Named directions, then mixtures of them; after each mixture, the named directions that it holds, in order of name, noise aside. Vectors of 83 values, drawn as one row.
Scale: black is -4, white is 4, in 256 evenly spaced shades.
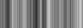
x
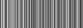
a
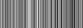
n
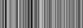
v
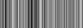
v, x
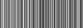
a, v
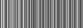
a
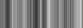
x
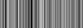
v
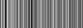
a, v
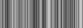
n, x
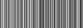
a, v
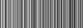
a, n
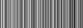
a, n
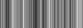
a, x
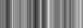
x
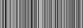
n, v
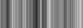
x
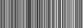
n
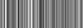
v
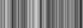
v, x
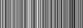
a, n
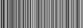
a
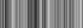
v, x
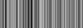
v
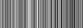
n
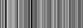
a, v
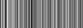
a, v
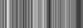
v, x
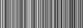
a, n
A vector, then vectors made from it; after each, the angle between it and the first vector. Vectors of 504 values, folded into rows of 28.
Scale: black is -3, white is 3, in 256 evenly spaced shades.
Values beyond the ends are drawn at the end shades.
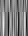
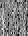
partly aligned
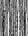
nearly opposite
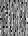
partly opposed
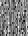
partly opposed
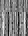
nearly parallel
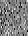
orthogonal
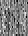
partly aligned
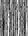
nearly opposite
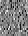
orthogonal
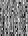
partly opposed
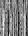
nearly parallel
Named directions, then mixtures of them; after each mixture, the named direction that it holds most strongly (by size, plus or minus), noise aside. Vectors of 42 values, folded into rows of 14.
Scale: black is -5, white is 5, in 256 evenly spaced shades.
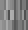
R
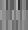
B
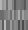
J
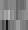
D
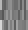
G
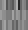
B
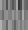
B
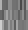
G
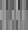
B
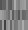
J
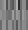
B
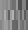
R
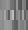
R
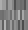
J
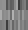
B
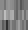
D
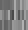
R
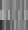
G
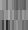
D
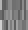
G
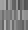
J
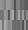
R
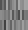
J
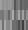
J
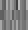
B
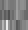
D
